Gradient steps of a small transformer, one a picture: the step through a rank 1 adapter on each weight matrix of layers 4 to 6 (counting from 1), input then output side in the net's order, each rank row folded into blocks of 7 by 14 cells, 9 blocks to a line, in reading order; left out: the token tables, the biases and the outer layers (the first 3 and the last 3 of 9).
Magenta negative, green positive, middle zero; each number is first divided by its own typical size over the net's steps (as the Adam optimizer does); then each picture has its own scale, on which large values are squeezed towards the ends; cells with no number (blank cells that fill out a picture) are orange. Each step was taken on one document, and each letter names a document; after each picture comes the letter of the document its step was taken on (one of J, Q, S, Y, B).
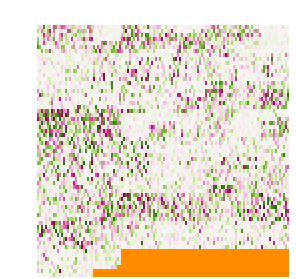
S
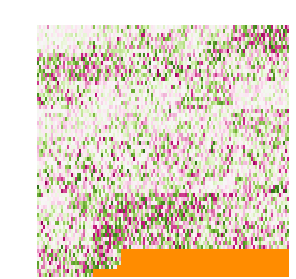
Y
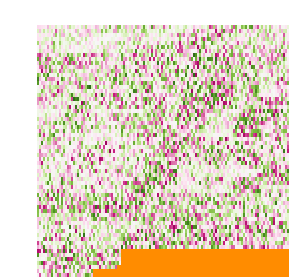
Y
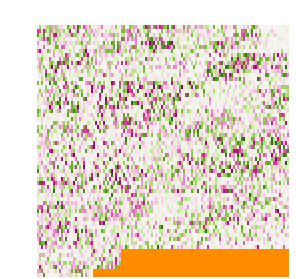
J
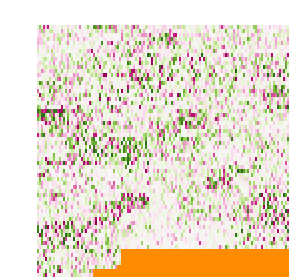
S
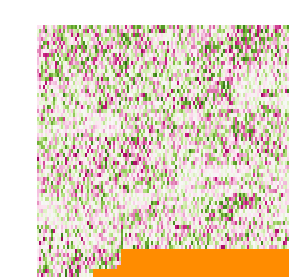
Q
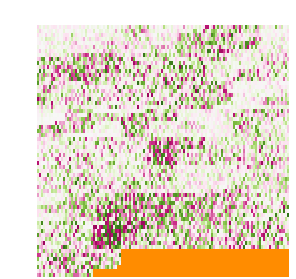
Y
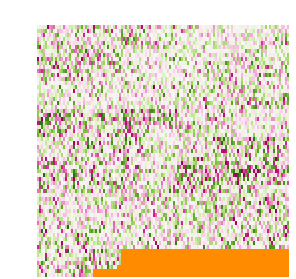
J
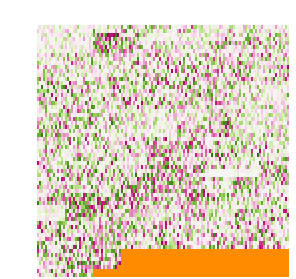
Y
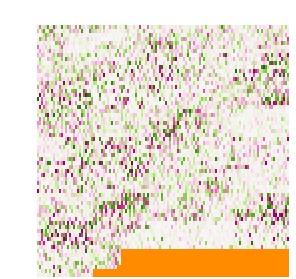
S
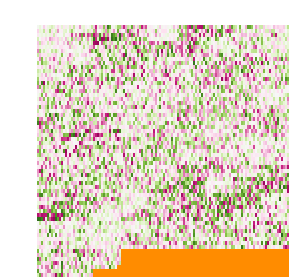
Q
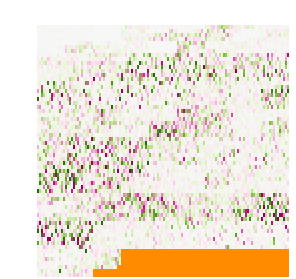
S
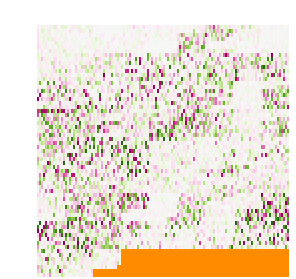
S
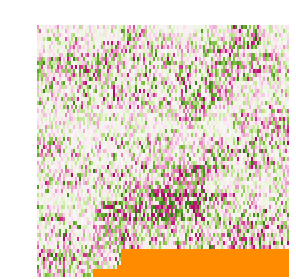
Y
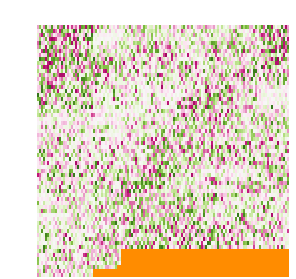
Y
